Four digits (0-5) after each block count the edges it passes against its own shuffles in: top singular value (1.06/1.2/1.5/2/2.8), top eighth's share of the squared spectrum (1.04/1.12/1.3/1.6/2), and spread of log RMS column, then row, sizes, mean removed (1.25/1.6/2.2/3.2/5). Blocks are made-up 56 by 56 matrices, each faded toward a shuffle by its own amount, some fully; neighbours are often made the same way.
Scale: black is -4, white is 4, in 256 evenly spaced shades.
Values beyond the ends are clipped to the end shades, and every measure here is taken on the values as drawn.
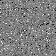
1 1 0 0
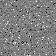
0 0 0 0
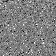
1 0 0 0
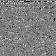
3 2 0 2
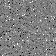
0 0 0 0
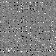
2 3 2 2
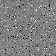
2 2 0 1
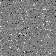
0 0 0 0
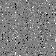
2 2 1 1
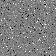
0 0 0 0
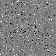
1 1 0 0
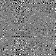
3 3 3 3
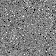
0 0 0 0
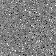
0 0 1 0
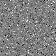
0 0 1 0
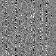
2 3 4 0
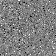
1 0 0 0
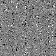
1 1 1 0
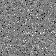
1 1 1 0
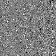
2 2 2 0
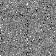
1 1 1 0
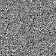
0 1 2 0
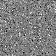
0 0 1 0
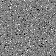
0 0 0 0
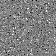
0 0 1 0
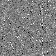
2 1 1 0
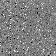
1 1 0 0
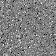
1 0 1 0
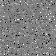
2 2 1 2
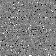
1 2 0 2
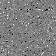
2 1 0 0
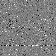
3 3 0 2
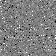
1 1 0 1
